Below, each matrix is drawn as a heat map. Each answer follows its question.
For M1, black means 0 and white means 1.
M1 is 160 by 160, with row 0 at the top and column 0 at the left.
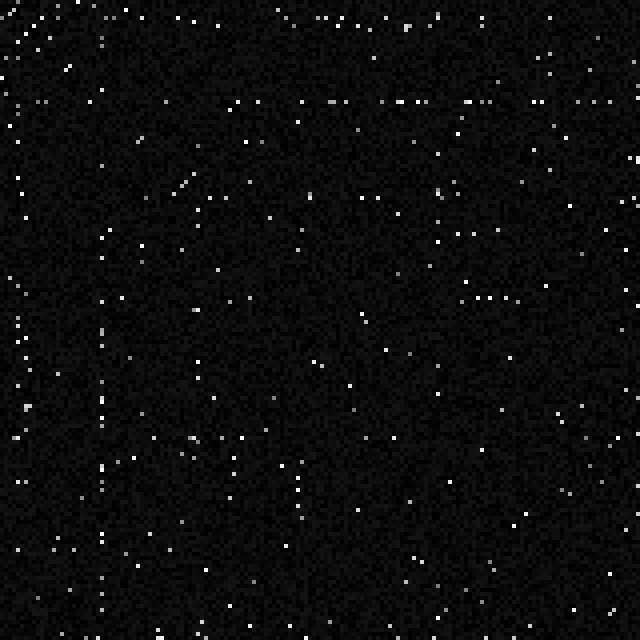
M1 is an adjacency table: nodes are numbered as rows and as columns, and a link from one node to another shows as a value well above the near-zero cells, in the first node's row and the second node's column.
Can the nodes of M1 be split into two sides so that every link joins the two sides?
yes
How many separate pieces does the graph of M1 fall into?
1
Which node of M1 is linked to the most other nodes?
node 25
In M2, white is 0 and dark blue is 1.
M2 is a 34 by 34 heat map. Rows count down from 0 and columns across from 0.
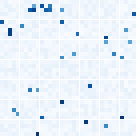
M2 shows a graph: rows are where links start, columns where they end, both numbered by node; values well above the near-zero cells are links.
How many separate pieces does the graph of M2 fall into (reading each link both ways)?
7
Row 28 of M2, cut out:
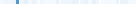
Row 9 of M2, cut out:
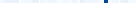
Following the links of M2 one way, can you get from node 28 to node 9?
no
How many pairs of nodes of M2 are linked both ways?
2
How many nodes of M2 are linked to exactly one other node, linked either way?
9
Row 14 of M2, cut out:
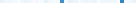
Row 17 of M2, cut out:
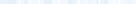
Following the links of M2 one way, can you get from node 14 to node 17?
no
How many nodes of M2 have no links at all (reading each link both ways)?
5
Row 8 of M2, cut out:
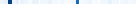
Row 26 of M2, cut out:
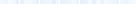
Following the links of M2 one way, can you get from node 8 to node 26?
yes
